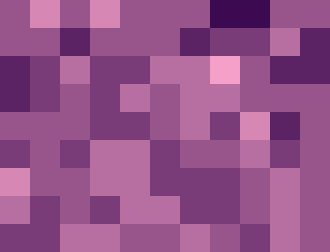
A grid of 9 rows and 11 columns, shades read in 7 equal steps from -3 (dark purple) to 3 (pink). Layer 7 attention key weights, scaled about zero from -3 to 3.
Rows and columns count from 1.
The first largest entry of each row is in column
2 10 8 5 9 4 1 1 3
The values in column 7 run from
-2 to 1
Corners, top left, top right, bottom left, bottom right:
0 0 -1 0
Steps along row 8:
down up down up same down same up up down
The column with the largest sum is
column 5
